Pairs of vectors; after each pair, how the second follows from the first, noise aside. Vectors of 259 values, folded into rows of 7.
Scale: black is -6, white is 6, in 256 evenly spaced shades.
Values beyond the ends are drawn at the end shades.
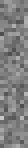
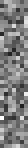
scaled up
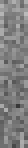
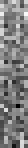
scaled up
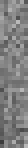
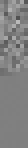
partly zeroed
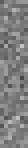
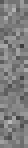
sign-scrambled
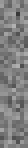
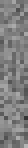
shuffled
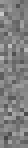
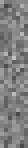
shuffled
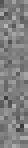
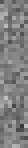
sign-scrambled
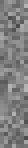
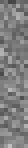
shuffled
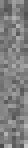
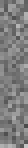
sign-scrambled
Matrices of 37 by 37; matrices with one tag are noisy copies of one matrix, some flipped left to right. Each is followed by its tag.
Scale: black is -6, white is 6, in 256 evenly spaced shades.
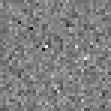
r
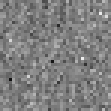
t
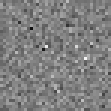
r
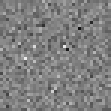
r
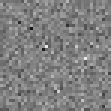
r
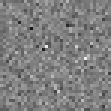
r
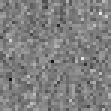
t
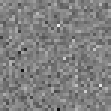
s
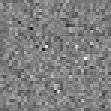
r
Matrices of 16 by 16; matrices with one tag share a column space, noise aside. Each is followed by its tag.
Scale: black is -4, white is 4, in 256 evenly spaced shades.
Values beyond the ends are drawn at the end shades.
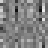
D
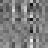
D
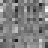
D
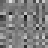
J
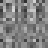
D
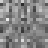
D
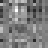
D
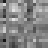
D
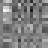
D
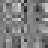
D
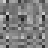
J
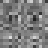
J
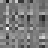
J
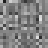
J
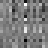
D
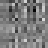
D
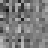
D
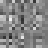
J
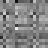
J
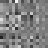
J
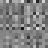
J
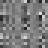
J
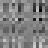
D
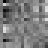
D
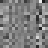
J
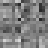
D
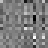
J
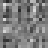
D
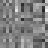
D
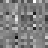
J
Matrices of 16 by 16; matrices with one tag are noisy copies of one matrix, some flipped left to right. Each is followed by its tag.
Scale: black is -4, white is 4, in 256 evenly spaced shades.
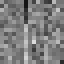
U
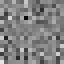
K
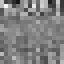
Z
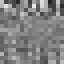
Z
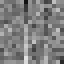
U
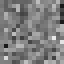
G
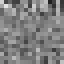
Z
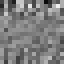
Z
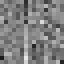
U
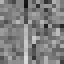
U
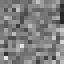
G
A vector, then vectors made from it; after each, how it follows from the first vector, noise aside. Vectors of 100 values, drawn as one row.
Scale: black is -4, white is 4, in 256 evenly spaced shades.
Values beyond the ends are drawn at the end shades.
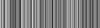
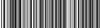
scaled up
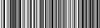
scaled up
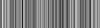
wrapped around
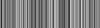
wrapped around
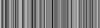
sign-scrambled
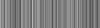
shrunk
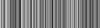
copied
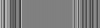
partly zeroed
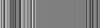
partly zeroed
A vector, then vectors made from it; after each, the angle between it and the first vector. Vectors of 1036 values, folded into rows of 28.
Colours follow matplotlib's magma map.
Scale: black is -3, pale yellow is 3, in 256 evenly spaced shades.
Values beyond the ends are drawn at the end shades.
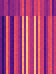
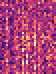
partly aligned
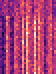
nearly parallel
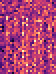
partly aligned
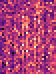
partly aligned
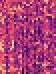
partly opposed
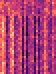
nearly opposite
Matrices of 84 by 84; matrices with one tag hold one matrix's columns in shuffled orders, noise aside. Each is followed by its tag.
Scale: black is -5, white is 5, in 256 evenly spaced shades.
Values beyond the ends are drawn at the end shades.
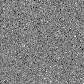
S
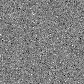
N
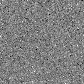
S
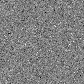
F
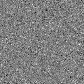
F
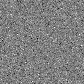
N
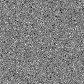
F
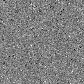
S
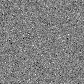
N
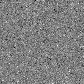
S
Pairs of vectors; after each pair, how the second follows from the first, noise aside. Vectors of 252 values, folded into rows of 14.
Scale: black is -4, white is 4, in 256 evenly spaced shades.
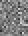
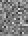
copied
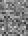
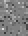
partly zeroed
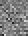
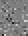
partly zeroed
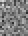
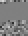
partly zeroed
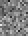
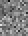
copied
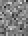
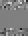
partly zeroed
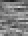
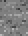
partly zeroed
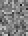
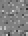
partly zeroed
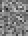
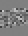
partly zeroed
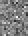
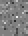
partly zeroed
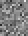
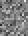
copied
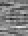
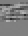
partly zeroed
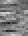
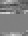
partly zeroed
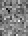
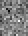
copied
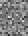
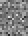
copied
